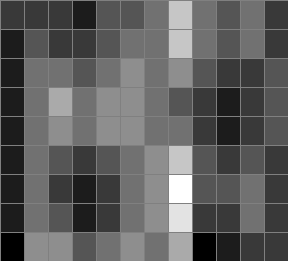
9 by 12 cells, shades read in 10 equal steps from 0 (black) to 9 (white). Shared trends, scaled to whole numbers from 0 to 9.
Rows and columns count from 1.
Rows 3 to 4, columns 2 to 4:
4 4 3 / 4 6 4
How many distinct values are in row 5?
5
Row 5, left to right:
1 4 5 4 5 5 4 4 2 1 2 3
